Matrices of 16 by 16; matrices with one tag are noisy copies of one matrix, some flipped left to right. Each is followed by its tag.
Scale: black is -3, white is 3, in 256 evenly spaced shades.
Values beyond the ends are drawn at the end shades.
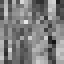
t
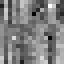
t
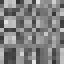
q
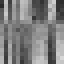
t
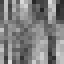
t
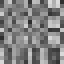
q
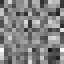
q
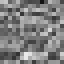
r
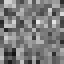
q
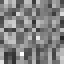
q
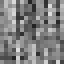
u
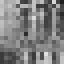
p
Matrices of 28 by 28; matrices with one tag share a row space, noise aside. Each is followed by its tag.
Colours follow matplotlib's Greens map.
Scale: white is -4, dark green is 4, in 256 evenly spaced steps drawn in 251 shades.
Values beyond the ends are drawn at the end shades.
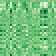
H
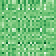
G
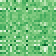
H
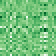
H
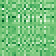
G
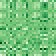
H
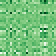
H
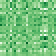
H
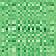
G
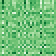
G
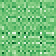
G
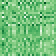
G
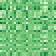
H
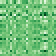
H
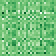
G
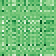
G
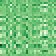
H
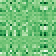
H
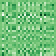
G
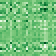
H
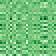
H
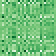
G
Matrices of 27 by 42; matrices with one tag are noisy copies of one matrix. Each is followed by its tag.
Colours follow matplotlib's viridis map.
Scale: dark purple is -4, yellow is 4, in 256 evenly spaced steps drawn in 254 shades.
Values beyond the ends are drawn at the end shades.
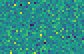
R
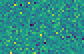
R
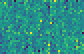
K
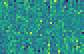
K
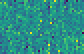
K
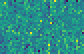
K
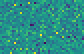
R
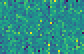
K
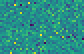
R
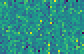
K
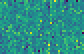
K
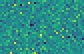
R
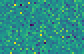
R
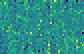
K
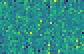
K
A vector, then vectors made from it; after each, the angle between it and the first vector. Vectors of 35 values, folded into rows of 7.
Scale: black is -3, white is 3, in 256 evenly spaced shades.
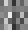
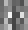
nearly parallel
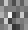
nearly parallel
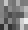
orthogonal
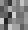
partly opposed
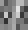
partly opposed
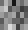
partly aligned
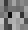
nearly opposite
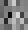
nearly opposite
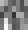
partly aligned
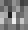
partly opposed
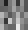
partly opposed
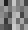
nearly opposite
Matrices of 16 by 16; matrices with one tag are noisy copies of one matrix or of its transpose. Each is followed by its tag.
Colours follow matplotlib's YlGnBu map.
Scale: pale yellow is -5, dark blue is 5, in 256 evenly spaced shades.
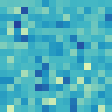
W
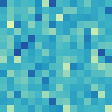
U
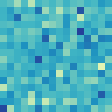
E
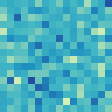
E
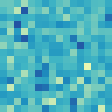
W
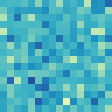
E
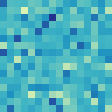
U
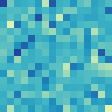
U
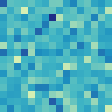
U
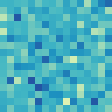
E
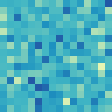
E
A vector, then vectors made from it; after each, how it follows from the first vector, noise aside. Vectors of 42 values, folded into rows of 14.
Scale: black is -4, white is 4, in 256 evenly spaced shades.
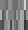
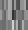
wrapped around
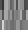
reversed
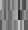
wrapped around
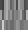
reversed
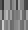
reversed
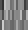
reversed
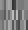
wrapped around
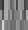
reversed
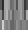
reversed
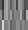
reversed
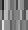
reversed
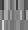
reversed
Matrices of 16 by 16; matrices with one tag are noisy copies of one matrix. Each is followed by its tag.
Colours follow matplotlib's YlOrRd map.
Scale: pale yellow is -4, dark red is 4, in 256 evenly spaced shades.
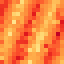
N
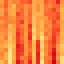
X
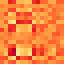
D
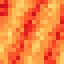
N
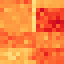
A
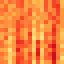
X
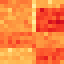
A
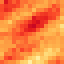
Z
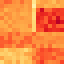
A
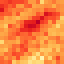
Z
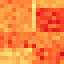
A
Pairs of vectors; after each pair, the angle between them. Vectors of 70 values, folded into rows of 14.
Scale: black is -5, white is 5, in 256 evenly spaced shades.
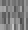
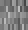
partly opposed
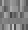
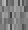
partly aligned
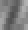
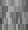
partly opposed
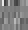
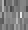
partly aligned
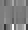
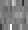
orthogonal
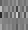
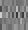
nearly opposite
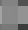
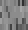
partly aligned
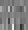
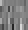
nearly opposite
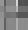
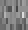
partly opposed
